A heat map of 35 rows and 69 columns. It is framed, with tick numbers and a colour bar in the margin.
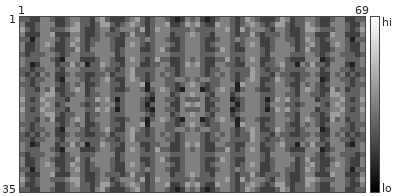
Stripes: upright, repeating 12 times. Mirror symmetry: left to right and top to bottom. Slope: none. Average level on the scale: 40%.
